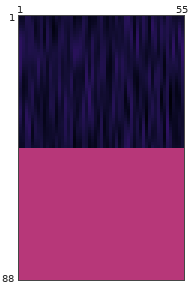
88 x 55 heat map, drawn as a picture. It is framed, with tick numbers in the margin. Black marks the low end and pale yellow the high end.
The table splits into 2 rows of 1 panel. Panel 1,1: very low, streaked downward, faint in contrast. Panel 2,1: middling, flat.
